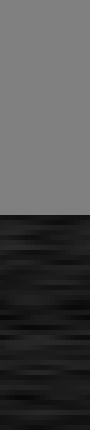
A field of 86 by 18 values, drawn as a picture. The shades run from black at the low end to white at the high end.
It is made of 2 by 1 panels. Panel 1,1: middling, flat. Panel 2,1: very low, streaked across, faint in contrast.
